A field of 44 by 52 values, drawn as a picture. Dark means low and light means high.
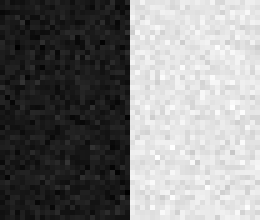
It is made of 1 by 2 panels. Panel 1,1: very low, fine-grained, faint in contrast. Panel 1,2: very high, fine-grained, faint in contrast.
